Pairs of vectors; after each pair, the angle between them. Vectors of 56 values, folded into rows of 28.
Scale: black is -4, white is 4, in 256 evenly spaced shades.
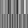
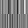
nearly parallel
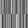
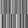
nearly parallel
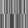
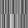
nearly opposite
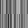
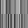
nearly parallel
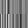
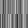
partly aligned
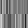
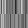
partly aligned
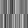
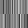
partly aligned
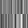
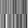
partly opposed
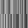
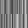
nearly opposite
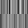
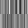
nearly opposite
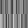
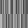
nearly parallel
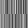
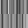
orthogonal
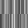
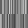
partly opposed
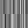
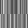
partly opposed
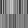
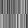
orthogonal
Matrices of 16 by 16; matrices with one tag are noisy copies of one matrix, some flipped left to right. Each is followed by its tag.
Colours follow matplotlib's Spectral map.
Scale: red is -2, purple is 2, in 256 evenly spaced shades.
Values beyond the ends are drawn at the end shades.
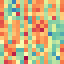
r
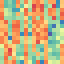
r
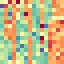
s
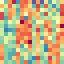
r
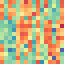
r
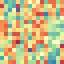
r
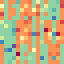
r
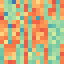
r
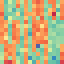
r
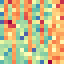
s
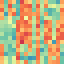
r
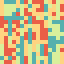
r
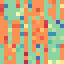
r
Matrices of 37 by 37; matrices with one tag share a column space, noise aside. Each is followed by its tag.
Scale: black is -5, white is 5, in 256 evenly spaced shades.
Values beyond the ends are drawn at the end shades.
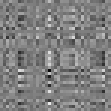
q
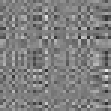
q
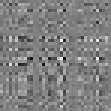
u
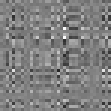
q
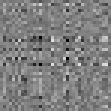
u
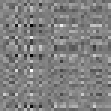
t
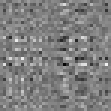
u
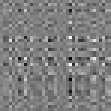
u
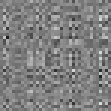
q
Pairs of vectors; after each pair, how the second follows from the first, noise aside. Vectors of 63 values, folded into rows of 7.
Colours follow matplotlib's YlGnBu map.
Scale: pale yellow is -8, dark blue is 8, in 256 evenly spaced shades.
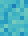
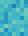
copied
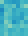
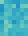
copied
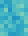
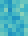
copied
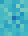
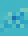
partly zeroed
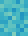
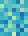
scaled up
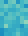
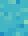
partly zeroed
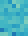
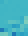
partly zeroed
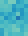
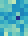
scaled up
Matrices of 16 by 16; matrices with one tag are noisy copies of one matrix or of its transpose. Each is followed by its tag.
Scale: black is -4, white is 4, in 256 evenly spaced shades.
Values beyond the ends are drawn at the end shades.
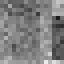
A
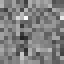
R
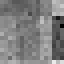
A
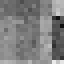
A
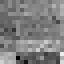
A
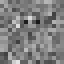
R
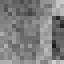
A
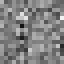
R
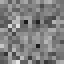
R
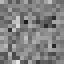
R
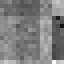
A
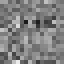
R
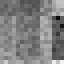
A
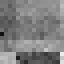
A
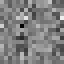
R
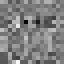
R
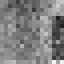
A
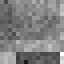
A
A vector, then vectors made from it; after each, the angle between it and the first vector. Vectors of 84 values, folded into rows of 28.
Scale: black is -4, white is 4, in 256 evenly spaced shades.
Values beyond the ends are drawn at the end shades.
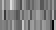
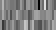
orthogonal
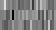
orthogonal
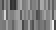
nearly opposite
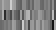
nearly parallel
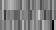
nearly parallel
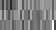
nearly opposite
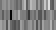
orthogonal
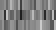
partly aligned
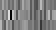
orthogonal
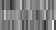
nearly opposite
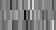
partly opposed
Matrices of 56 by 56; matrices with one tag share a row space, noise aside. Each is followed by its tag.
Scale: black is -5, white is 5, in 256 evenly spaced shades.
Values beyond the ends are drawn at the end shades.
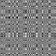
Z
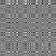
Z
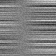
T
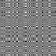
Z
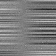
T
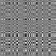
Z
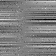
T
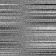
T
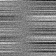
T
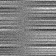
T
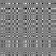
Z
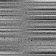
T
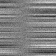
T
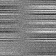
T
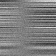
T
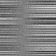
T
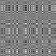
Z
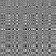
Z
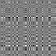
Z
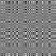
Z
